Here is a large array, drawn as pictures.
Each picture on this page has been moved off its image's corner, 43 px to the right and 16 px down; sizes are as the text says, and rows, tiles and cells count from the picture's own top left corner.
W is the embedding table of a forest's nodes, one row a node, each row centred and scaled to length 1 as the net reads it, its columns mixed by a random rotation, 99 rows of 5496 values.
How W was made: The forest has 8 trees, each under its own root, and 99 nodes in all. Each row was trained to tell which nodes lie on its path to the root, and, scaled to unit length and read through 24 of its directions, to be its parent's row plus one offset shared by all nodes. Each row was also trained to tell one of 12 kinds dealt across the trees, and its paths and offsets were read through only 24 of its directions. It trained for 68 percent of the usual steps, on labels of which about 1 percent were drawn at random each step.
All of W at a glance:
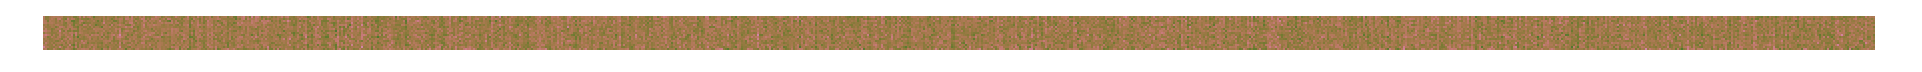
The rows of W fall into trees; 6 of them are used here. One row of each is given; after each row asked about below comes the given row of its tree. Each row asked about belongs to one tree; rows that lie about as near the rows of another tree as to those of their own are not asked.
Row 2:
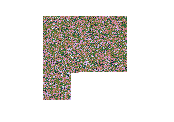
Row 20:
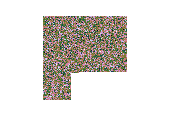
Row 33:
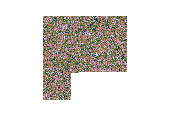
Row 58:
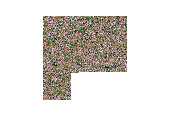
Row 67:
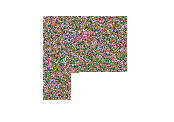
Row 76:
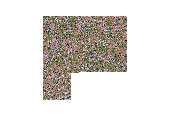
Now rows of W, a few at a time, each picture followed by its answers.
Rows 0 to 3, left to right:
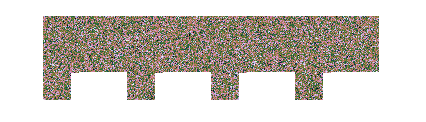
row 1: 67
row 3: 2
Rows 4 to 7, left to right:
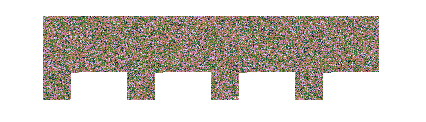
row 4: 2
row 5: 33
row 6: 33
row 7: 33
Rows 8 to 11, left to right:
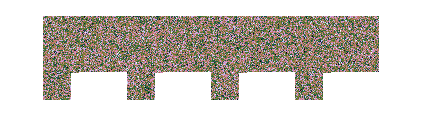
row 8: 2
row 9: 2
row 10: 67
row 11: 33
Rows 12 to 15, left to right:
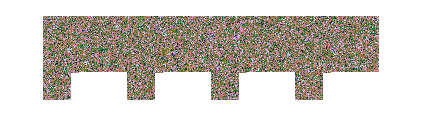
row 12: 2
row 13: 2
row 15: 20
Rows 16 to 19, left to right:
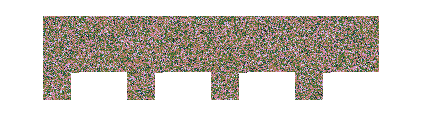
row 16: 20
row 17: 67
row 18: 33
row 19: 67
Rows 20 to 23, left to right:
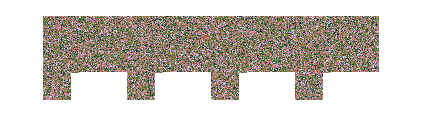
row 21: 33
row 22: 2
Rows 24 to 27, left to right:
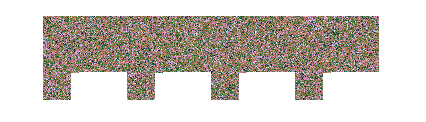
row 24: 67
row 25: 2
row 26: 2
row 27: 58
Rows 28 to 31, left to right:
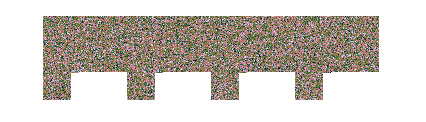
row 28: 67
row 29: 2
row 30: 76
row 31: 33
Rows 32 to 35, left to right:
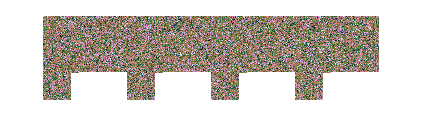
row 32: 33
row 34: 2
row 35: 2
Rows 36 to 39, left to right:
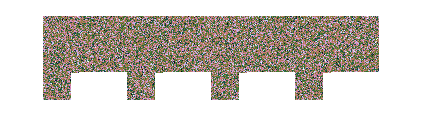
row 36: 2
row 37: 20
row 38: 58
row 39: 76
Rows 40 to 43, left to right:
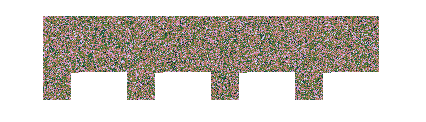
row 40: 67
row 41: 76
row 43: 58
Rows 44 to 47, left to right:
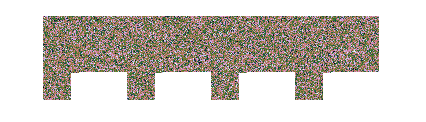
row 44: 33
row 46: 58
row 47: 20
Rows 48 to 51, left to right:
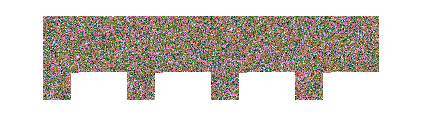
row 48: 67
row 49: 2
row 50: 20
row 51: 76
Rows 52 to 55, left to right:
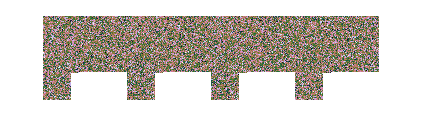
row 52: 76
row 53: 58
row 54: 58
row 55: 33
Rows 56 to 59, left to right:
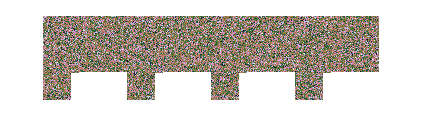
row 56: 67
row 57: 58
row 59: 58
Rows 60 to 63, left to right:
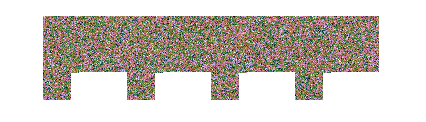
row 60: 2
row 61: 58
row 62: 67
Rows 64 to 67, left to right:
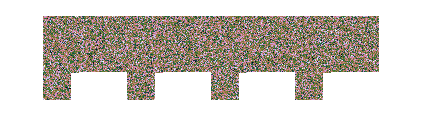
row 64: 67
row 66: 76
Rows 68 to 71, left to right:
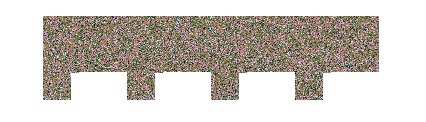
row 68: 20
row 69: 76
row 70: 2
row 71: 58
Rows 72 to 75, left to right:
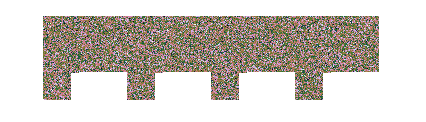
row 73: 67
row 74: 58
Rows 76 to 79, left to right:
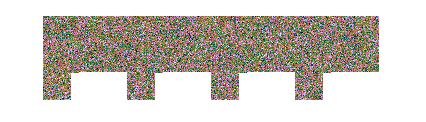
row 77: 33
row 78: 33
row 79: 67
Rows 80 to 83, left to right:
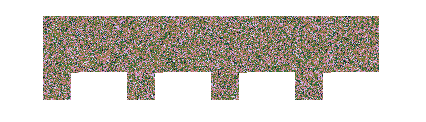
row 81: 76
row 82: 58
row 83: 67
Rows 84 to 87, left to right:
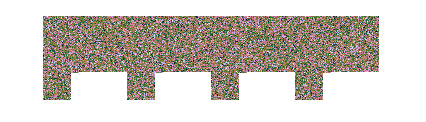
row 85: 20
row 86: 58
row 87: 20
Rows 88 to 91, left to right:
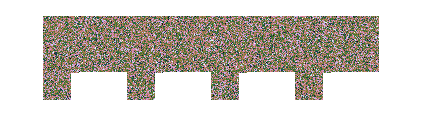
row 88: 67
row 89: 2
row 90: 67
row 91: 2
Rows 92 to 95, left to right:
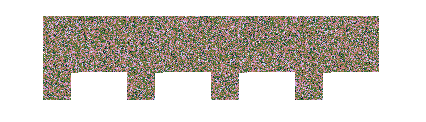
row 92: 58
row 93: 67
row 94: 2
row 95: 67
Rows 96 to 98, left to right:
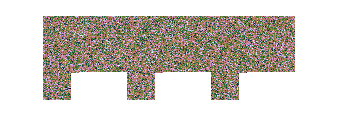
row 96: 67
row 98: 20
